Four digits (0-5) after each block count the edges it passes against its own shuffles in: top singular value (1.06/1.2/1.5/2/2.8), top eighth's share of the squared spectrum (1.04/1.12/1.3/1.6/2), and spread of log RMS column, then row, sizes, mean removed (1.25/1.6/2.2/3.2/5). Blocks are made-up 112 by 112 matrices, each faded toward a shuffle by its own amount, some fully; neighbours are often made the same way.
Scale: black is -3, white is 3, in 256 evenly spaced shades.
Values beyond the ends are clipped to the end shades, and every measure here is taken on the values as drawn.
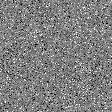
0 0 0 0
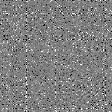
4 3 2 2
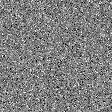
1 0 0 0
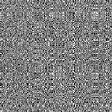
5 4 3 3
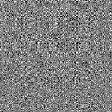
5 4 3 3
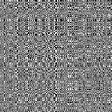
5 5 4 4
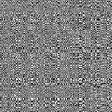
5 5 4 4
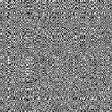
5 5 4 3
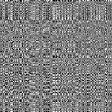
5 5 4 4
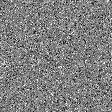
0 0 0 0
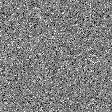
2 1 0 0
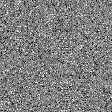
3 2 1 1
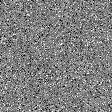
0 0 0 0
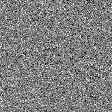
2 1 0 0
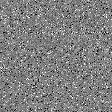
3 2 0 1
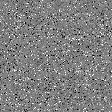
3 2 0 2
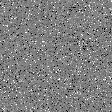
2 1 0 0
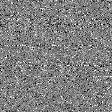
1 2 0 3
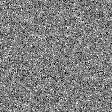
2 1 0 0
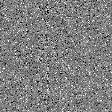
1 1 2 0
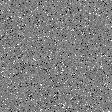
0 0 0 0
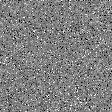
0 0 0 1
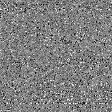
1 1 0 2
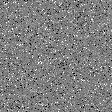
0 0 0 0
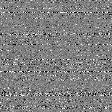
2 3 0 4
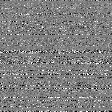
2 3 0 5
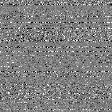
2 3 0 4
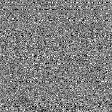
1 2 0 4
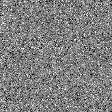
0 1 0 2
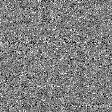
1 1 0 3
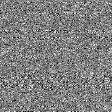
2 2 0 4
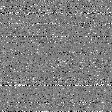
2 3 0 4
